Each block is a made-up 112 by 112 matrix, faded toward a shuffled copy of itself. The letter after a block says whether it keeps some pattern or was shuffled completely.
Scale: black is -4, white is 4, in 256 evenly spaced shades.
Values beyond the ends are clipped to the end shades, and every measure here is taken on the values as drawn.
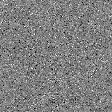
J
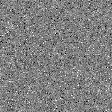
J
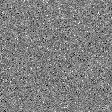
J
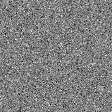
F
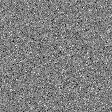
F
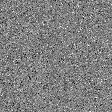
F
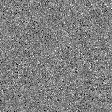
J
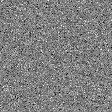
J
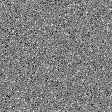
F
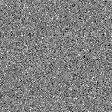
J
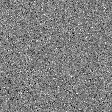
F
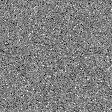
F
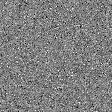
F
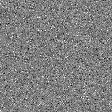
J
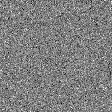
J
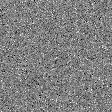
F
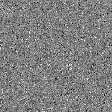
J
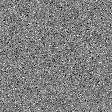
F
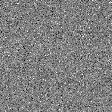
J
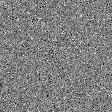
F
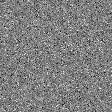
F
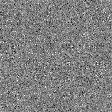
J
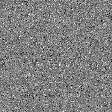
J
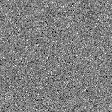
J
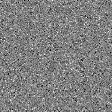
J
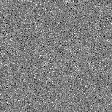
J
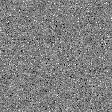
J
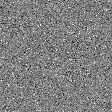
F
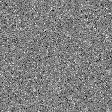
J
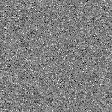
J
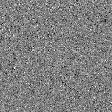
J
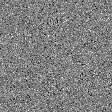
F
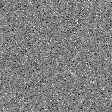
F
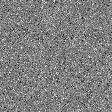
F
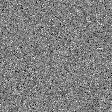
F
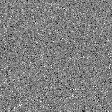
J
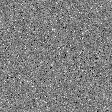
F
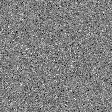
F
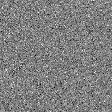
J
